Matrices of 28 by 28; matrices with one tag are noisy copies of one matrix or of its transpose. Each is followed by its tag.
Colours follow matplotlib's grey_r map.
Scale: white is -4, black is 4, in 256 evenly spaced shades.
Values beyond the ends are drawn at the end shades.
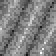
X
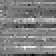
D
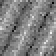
X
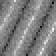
X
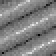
X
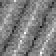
X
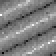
X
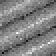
X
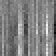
D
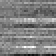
D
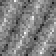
X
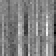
D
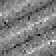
X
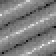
X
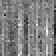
D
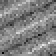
X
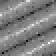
X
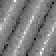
X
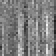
D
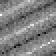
X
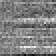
D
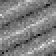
X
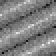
X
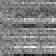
D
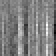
D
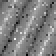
X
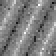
X
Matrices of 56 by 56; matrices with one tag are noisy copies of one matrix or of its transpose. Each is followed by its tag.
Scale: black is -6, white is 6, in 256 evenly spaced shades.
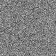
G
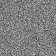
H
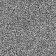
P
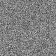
P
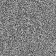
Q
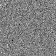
G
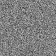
Q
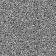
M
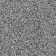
M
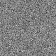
P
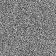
Q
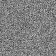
P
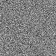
H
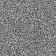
M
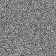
G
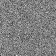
M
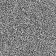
Q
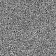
P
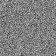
G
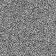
G
